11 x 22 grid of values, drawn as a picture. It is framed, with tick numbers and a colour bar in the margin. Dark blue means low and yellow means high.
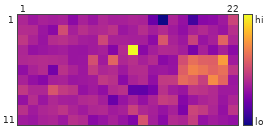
Average level on the scale: 40%. Histogram: skewed, a long tail of high values. Odd patch: higher, in the middle right. Stripes: none. Odd rows or columns: none.
